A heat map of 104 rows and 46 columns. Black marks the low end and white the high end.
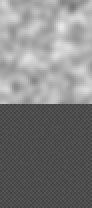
The table splits into 2 rows of 1 panel. Panel 1,1: high, blotchy. Panel 2,1: low, checkered, faint in contrast.
